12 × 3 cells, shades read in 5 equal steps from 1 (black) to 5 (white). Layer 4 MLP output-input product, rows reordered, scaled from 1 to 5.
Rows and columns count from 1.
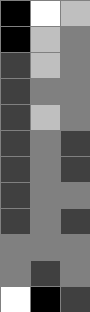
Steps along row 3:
up down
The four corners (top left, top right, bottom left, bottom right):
1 4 5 2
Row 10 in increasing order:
3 3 3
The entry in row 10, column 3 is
3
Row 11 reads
3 2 3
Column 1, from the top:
1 1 2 2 2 2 2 2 2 3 3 5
